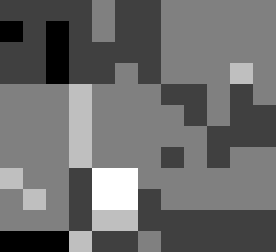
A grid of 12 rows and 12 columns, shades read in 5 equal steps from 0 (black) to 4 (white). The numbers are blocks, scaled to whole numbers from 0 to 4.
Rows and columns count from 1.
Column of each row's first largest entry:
5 5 8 11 4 4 4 4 5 5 5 4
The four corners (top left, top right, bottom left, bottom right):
1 2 0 1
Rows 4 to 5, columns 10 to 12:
2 3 2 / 2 1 2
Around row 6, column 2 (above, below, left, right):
2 2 2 2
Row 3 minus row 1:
0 0 -1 0 -1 0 0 0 0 0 0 0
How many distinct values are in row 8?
3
